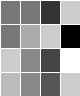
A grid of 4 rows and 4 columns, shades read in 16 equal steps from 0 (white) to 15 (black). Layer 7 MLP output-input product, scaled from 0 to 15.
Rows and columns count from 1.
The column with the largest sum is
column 3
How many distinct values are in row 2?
4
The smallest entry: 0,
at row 3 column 4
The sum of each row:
31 31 21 24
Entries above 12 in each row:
0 1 0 0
